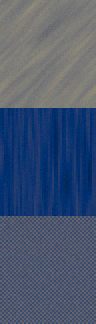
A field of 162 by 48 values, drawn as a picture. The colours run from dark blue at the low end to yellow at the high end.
It is made of 3 by 1 panels. Panel 1,1: middling, slanting up to the right, faint in contrast. Panel 2,1: very low, streaked downward, faint in contrast. Panel 3,1: low, checkered.
